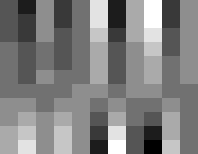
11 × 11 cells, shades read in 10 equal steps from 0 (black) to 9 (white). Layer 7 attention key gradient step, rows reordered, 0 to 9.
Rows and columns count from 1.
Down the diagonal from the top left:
3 2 5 3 4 6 4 4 3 6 4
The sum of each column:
47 44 51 46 49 56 45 52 58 46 50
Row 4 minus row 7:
0 -1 0 -1 -1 1 -1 0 2 -1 1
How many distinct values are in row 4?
5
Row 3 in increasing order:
2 2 3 3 3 4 5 5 6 7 8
